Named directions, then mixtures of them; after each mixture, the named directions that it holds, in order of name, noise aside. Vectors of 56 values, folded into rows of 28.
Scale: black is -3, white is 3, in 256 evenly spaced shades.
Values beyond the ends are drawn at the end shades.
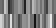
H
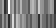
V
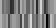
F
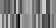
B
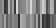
B, V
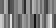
H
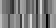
F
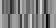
F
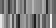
B, H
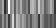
V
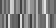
B, F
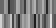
B, H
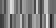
F, H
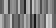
F, H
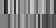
B, V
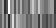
V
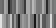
B, H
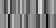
F, V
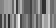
B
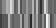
F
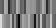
B, H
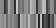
B, V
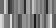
H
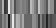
V
